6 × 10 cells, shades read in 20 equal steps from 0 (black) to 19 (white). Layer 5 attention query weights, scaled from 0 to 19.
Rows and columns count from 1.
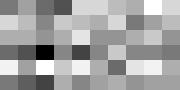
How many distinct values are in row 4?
7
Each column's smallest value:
8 6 0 6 5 10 8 9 10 9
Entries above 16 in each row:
1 0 1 0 5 0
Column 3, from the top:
8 10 11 0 19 5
